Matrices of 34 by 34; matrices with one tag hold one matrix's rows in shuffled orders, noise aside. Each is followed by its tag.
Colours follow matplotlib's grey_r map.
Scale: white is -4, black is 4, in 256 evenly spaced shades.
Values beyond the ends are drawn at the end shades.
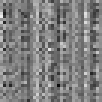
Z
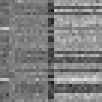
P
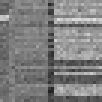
P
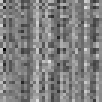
Z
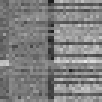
P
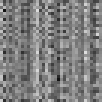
Z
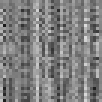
Z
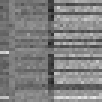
P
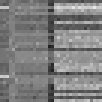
P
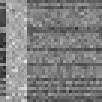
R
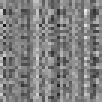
Z
